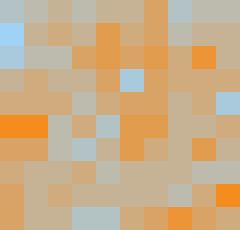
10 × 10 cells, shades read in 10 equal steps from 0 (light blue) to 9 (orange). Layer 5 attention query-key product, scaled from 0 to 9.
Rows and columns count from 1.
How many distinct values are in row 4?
4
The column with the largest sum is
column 7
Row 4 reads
4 5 4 4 6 1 6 5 5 5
